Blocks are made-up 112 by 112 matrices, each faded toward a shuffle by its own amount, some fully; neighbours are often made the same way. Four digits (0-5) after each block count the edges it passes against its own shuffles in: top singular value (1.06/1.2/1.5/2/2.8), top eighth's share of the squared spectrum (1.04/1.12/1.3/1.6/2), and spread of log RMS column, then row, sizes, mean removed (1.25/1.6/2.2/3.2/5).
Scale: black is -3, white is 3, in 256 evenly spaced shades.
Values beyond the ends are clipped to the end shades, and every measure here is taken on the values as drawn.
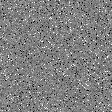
1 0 0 0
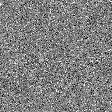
0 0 0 0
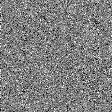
1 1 2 0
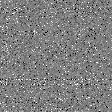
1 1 0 2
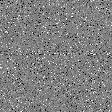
1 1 0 1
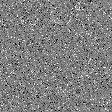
0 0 0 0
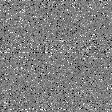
1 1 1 2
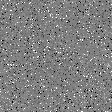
0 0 0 0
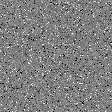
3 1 0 0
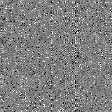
4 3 2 1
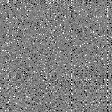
4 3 2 1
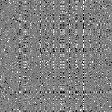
5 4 3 3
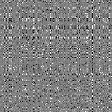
5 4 3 3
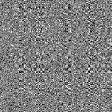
5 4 3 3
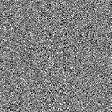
4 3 2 2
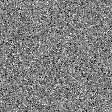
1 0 0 0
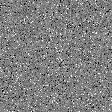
0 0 0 0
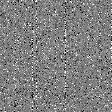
2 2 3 0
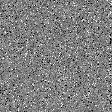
1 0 1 0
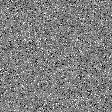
0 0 0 0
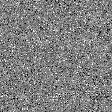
3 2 1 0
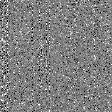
2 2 3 0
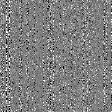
2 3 4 0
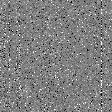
2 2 2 0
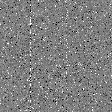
2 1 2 0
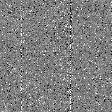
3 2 3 0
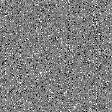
1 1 2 0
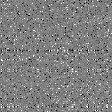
4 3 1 2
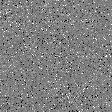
3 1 0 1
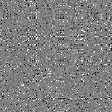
5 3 2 2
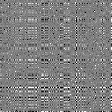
5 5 4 4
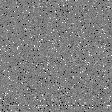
3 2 0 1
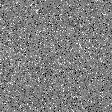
1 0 0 0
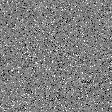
2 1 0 0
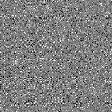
4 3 2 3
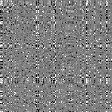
5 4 4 3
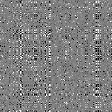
5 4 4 3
